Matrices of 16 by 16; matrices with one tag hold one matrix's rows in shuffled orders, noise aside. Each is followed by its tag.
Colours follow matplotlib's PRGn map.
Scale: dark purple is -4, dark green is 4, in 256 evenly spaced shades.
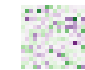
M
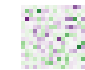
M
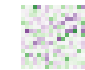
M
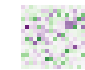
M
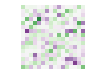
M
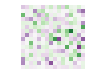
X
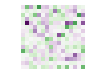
M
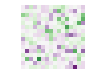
M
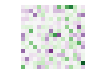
X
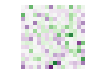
X
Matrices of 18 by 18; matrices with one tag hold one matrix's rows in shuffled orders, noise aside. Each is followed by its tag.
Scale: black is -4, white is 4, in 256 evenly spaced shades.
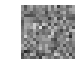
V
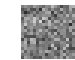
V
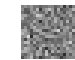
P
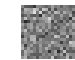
V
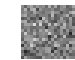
V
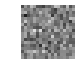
V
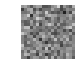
P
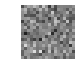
V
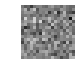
V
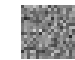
V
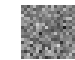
P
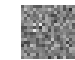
V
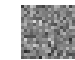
V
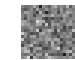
P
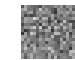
V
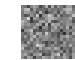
P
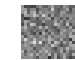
V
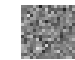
P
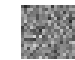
V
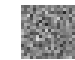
P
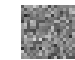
V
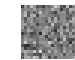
V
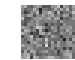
P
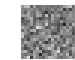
P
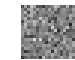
V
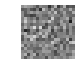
V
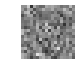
P
